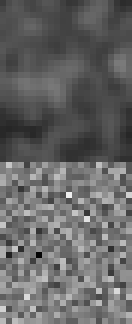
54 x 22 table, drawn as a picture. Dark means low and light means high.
It is made of 2 by 1 panels. Panel 1,1: low, blotchy. Panel 2,1: middling, fine-grained, strong in contrast.
